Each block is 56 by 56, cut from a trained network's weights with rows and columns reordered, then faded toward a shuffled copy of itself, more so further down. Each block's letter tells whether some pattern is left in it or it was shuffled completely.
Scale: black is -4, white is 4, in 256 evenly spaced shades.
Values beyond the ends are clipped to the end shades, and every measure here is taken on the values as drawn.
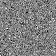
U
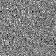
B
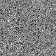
B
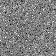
U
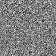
B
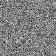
U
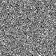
U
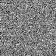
B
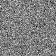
U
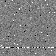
B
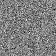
U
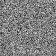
U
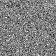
U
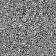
B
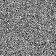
U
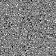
B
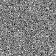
B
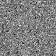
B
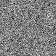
U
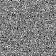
B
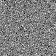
U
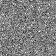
U
